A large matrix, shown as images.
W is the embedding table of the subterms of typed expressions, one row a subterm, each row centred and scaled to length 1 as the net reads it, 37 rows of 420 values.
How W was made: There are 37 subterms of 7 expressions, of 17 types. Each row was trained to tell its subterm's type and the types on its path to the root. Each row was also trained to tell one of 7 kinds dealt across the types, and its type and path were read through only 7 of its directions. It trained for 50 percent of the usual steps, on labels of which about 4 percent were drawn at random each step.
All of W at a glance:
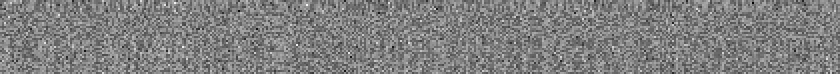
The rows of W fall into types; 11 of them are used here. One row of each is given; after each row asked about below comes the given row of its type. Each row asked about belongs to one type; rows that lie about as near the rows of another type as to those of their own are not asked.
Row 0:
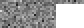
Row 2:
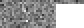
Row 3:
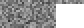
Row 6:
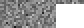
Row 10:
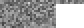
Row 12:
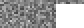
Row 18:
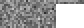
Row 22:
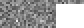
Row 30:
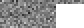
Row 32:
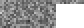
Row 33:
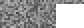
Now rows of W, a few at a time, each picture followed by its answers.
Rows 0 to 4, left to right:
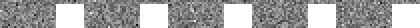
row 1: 0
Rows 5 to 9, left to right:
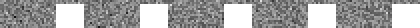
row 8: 32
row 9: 33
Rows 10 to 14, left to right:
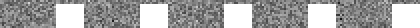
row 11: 33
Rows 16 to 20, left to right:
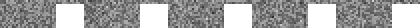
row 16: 6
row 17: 3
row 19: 10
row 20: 33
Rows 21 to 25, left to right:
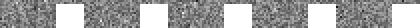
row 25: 6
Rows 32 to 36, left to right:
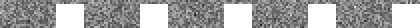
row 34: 12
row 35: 6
